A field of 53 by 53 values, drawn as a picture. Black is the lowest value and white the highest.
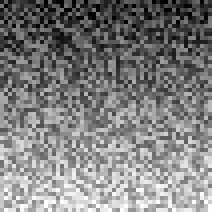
The grain is fine, like static. There is an overall slope up to the bottom. No regular stripes run through it. No row or column stands out.
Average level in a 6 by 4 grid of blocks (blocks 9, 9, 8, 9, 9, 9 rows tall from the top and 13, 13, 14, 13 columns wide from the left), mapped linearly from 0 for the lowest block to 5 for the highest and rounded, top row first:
0 0 0 0 | 1 1 1 1 | 2 2 2 2 | 3 3 3 3 | 4 4 4 4 | 5 5 5 5
